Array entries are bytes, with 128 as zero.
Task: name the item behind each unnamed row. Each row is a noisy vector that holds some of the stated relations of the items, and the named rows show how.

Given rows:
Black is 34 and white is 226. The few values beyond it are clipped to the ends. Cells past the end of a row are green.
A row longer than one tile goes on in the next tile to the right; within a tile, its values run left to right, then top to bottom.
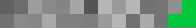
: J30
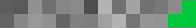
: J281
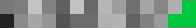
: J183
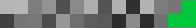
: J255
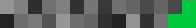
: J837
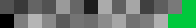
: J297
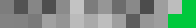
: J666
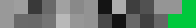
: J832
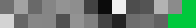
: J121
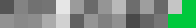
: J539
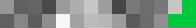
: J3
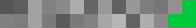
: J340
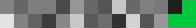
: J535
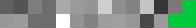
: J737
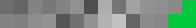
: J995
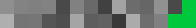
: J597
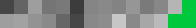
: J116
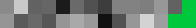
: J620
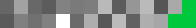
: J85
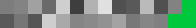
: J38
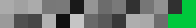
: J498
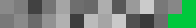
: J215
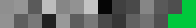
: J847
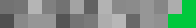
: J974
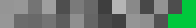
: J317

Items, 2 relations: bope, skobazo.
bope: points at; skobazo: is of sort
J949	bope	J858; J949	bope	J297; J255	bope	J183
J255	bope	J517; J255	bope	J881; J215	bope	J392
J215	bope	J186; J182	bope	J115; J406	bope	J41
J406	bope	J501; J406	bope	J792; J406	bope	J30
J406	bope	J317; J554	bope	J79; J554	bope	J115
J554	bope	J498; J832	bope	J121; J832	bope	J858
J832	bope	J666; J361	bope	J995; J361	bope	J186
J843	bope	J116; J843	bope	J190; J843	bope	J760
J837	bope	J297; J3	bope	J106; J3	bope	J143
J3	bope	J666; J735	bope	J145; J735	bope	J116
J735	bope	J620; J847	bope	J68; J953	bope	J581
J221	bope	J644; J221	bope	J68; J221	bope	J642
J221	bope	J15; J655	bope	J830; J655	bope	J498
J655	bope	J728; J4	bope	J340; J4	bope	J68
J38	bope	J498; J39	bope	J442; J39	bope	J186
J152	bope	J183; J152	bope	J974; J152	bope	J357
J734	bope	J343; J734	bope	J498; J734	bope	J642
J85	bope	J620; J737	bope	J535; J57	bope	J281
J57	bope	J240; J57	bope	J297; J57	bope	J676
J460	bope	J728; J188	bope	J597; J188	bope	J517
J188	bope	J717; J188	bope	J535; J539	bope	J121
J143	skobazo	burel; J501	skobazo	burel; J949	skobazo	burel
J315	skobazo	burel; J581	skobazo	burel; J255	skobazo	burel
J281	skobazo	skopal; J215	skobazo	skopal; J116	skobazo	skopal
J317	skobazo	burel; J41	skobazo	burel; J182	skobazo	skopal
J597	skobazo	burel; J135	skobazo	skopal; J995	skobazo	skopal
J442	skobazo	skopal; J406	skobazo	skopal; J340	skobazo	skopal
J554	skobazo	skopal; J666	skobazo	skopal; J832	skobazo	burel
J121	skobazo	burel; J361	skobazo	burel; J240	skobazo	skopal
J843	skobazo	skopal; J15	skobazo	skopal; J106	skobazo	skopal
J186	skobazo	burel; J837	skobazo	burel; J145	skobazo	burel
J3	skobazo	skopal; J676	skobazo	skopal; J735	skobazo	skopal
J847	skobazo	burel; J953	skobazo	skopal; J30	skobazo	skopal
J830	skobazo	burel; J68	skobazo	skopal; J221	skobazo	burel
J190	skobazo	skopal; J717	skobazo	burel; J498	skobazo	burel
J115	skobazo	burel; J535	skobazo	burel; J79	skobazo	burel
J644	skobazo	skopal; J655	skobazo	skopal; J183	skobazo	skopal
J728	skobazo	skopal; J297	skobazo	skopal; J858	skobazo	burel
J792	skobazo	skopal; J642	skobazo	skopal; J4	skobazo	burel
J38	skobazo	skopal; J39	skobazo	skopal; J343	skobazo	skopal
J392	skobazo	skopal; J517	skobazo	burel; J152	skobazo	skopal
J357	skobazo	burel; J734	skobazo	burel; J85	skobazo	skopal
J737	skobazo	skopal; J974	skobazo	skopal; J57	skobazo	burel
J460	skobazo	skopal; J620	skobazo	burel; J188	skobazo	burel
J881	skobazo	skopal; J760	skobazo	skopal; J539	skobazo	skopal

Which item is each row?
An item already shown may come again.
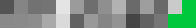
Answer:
J539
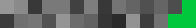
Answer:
J57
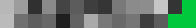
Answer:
J186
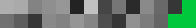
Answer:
J734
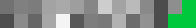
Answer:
J406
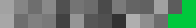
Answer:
J830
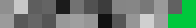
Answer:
J620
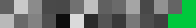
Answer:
J115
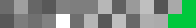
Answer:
J85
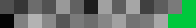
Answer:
J297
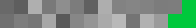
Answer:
J343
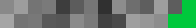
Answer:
J145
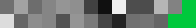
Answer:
J121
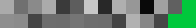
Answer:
J581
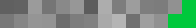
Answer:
J135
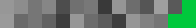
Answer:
J315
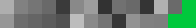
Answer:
J143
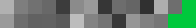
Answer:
J143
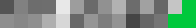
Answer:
J539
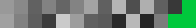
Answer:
J188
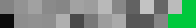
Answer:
J152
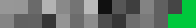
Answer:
J221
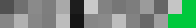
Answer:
J843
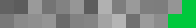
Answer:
J135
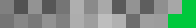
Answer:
J106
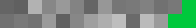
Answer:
J642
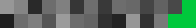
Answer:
J837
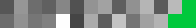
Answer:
J735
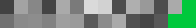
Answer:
J182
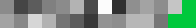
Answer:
J728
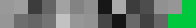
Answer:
J832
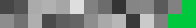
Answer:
J68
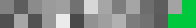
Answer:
J953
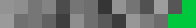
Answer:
J315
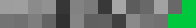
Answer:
J357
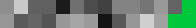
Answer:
J620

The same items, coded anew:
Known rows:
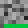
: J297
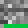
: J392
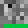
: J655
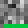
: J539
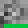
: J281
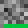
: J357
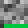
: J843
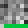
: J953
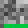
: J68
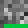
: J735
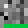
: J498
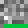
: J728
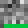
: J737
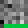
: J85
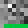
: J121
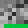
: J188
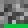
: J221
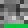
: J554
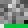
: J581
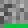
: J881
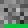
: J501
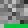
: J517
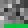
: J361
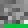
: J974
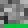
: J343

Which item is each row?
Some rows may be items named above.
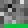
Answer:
J406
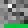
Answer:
J121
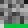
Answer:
J255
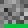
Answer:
J357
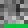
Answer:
J554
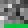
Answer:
J361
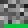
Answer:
J832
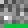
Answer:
J460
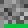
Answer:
J357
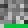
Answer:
J953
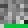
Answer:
J953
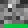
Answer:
J620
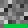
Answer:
J837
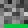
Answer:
J734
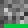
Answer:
J735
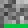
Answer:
J68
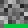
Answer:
J949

